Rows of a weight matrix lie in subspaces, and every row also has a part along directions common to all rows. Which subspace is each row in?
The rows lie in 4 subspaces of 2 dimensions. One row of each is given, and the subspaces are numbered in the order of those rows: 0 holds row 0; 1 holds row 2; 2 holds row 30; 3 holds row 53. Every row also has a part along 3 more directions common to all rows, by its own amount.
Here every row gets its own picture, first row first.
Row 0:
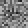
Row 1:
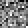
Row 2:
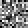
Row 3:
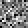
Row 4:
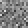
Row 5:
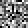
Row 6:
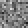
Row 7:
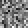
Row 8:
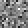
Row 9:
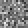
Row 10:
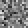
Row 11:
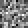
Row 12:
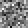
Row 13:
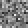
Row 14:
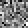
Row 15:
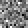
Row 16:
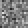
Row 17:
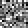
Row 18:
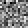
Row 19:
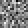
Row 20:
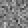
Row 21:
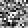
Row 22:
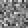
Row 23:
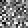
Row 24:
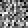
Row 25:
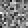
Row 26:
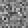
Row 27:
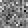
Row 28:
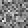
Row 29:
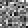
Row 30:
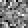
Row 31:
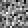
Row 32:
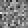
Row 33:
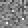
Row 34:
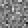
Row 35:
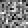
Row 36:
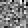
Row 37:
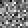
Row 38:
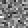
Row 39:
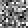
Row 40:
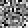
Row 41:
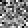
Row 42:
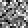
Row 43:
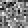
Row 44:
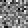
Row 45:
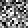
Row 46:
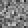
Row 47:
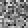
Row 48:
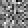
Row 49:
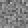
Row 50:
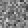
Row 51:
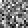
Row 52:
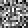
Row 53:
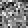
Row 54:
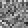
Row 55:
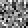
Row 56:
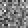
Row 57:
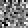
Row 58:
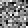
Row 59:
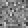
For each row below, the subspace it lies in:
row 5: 0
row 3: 1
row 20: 3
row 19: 0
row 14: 2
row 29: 3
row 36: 1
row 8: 3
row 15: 2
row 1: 3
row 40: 0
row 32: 2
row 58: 3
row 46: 2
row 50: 2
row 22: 2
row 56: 2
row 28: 1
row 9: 2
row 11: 2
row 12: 3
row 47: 2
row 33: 1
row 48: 0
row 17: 1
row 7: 1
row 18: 3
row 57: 2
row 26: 0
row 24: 2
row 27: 1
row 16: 1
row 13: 1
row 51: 1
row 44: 1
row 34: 0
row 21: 0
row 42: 2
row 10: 0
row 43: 3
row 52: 0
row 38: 0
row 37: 3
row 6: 1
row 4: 2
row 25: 2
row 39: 3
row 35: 1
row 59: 3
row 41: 2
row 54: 1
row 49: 1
